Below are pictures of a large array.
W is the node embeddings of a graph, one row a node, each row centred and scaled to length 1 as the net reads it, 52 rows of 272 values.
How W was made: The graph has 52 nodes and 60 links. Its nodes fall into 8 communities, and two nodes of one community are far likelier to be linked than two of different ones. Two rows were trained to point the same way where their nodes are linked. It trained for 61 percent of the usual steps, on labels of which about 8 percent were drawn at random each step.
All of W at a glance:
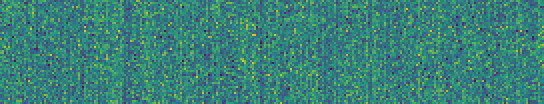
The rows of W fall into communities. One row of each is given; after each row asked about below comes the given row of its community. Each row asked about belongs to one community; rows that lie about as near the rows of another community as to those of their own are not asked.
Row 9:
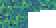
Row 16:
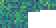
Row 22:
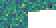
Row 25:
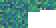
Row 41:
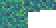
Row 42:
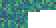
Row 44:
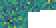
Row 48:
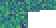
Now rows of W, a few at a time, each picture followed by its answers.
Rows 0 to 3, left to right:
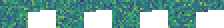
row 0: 22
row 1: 41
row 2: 16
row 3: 41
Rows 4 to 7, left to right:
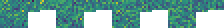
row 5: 22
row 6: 41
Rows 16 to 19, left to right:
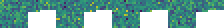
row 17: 48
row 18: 44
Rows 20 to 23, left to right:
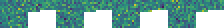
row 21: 42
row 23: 22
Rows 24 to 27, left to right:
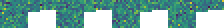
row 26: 25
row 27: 48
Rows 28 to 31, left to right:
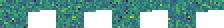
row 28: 42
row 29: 22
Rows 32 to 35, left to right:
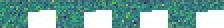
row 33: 16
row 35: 44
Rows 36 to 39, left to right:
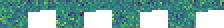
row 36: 41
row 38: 16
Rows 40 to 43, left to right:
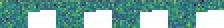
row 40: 25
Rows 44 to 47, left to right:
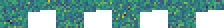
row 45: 9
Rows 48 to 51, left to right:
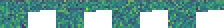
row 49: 42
